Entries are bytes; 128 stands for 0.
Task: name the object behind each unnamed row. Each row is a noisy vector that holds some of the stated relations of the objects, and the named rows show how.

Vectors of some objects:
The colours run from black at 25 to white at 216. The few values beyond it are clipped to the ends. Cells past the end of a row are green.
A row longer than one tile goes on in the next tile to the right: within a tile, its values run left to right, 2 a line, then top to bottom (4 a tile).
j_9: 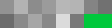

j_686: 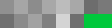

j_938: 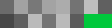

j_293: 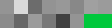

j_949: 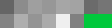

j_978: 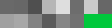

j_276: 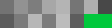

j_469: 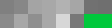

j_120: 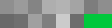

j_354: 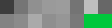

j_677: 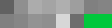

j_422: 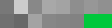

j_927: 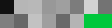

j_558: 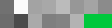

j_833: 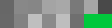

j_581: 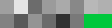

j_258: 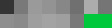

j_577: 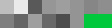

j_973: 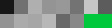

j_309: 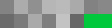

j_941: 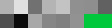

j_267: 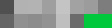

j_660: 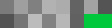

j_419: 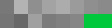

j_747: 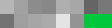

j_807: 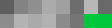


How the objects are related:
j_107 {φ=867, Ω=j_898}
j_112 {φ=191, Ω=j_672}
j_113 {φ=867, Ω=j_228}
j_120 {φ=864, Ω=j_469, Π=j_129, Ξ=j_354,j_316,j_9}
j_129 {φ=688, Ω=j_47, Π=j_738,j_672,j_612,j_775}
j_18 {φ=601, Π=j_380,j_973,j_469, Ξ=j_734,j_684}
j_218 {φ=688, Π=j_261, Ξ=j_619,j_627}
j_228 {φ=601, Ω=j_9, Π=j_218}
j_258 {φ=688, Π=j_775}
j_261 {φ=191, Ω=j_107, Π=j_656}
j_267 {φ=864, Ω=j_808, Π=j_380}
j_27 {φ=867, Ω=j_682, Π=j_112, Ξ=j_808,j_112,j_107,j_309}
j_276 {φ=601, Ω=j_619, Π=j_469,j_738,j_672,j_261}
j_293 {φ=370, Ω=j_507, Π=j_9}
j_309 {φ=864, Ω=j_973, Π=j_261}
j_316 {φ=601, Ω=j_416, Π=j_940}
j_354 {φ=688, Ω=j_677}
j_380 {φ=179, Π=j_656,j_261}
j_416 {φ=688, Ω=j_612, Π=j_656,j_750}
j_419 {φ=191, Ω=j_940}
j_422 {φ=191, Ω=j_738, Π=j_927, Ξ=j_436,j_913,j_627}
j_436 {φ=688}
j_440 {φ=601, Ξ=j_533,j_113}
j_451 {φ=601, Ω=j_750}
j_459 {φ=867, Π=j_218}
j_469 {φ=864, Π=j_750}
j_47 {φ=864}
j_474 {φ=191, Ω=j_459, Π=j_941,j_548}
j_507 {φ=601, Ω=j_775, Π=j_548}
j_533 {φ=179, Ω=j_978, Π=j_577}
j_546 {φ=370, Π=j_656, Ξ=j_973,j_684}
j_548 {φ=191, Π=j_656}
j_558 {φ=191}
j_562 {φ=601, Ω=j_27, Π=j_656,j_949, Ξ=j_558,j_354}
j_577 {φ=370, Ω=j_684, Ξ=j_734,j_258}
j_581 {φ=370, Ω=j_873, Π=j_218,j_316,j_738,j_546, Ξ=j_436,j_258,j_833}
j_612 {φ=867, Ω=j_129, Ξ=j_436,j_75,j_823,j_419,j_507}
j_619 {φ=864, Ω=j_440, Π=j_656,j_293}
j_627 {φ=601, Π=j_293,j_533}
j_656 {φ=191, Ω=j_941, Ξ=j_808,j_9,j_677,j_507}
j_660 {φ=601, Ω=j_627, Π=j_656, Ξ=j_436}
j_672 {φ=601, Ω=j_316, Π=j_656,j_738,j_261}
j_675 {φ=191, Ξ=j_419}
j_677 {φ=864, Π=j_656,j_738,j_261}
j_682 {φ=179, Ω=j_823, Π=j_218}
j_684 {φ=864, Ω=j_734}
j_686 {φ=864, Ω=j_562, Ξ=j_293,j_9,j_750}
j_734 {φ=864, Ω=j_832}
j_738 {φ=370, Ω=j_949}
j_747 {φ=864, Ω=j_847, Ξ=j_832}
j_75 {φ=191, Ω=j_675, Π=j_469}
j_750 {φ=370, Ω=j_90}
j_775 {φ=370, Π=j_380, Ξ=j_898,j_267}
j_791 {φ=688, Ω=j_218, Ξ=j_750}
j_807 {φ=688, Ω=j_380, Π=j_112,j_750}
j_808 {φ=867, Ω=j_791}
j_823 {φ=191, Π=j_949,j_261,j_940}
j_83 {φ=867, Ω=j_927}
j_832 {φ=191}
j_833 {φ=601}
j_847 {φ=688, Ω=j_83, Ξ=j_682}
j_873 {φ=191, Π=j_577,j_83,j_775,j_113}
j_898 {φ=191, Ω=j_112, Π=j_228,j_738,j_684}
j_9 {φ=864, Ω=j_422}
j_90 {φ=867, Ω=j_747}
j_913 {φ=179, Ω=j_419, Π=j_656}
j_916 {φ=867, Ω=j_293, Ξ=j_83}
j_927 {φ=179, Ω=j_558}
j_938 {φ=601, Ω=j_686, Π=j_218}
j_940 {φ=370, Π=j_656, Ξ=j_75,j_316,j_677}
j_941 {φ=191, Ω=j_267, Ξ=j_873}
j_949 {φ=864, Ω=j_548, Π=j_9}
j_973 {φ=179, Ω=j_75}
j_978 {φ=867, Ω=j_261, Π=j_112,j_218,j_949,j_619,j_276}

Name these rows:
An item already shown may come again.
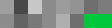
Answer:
j_47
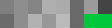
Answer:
j_18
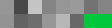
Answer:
j_47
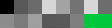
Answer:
j_533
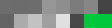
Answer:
j_451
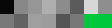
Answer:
j_913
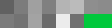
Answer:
j_684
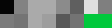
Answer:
j_913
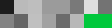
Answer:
j_927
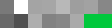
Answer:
j_558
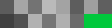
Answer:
j_507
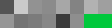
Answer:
j_775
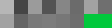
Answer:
j_612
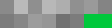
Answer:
j_75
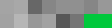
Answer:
j_750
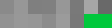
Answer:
j_808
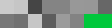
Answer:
j_113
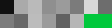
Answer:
j_927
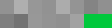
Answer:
j_832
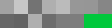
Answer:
j_656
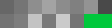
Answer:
j_440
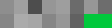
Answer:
j_916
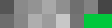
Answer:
j_627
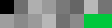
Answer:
j_380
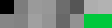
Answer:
j_682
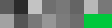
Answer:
j_129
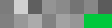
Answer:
j_83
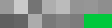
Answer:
j_656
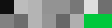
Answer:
j_927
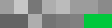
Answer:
j_656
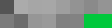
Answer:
j_823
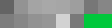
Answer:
j_677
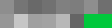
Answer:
j_90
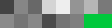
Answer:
j_261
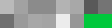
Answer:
j_747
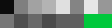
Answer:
j_898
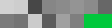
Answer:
j_113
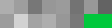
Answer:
j_27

